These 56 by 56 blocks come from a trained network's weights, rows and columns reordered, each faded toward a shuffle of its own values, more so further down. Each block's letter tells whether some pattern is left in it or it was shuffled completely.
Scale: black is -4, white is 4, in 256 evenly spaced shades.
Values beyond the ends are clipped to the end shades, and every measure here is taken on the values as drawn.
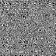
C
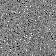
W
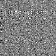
C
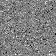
W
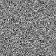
C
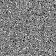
W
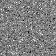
W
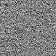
C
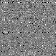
C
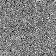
W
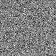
W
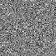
C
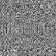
C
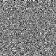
C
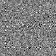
C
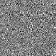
C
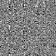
C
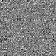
C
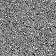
W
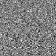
C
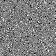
W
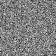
W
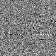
C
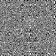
C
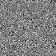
C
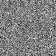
W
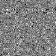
C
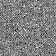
W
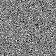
W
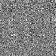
C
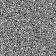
W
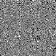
C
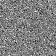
W
